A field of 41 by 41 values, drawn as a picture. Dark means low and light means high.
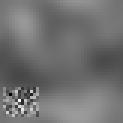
In the bottom left lies a patch that is rougher than the rest. The distribution is heavy-tailed on both sides. No overall slope runs across the table. The bottom left is the roughest part.
